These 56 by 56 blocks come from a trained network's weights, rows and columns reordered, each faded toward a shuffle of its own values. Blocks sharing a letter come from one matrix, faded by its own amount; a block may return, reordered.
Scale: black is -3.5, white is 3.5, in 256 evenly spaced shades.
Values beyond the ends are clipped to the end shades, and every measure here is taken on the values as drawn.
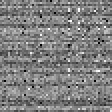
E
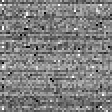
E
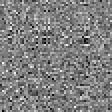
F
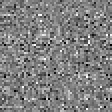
F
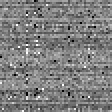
E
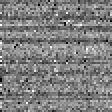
E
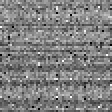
E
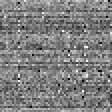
E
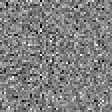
F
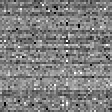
E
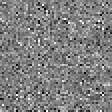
F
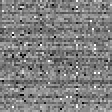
E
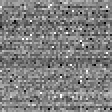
E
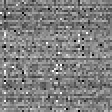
E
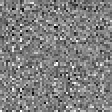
F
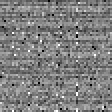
E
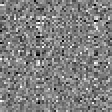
F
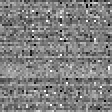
E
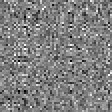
F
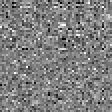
F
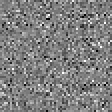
F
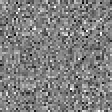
F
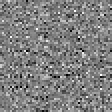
F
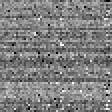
E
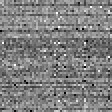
E
